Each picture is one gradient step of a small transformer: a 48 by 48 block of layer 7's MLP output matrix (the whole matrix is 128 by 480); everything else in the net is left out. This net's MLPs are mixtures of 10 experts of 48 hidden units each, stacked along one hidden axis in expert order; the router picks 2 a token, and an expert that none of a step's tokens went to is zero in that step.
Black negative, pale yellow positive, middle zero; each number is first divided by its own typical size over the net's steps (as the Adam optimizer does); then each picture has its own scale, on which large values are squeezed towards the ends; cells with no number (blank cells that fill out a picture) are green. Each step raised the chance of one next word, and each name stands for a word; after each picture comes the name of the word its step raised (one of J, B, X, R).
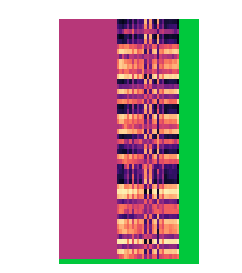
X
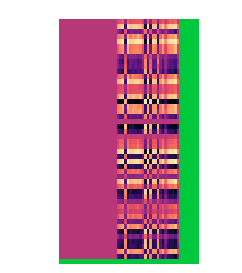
X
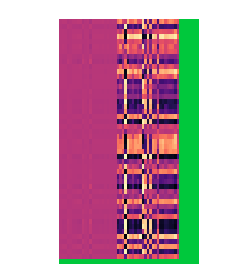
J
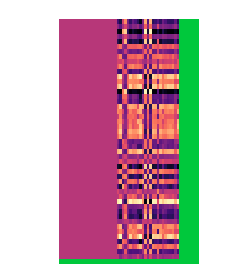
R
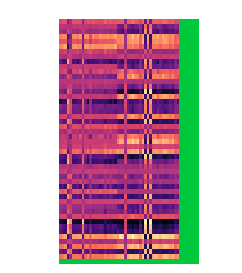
J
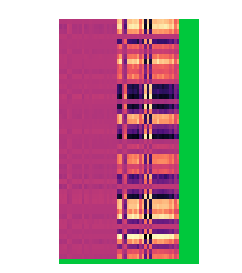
R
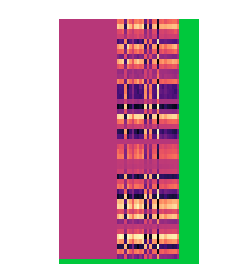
R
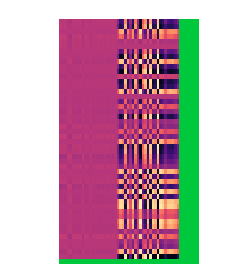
J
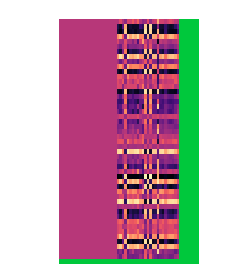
R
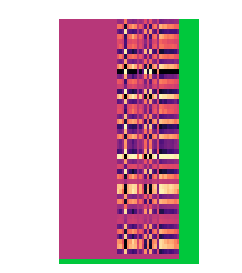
R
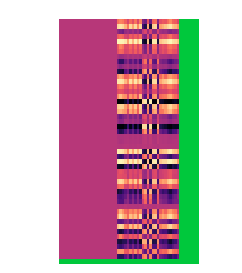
X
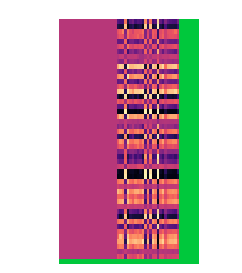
X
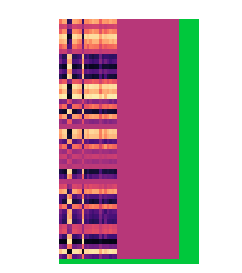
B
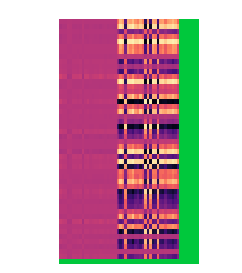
X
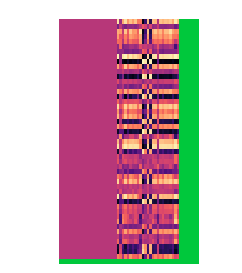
B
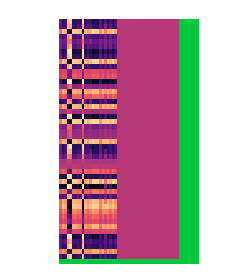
J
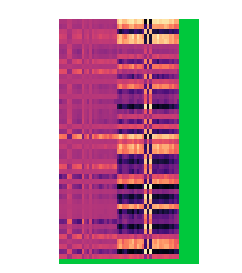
J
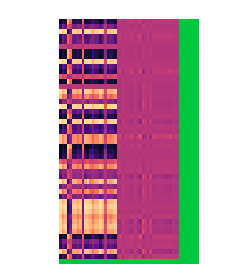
J
